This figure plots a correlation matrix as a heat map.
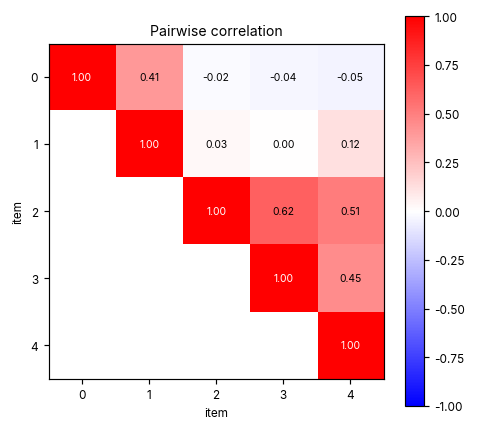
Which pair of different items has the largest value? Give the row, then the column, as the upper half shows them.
2, 3
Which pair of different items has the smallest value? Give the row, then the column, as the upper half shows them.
0, 4
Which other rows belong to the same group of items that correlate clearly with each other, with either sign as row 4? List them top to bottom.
2, 3
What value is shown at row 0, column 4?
-0.05
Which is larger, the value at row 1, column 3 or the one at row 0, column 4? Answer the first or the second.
the first
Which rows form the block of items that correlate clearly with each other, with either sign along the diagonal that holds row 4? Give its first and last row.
2 to 4
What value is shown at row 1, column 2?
0.03
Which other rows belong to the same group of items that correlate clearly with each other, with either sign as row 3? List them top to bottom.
2, 4
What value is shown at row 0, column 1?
0.41
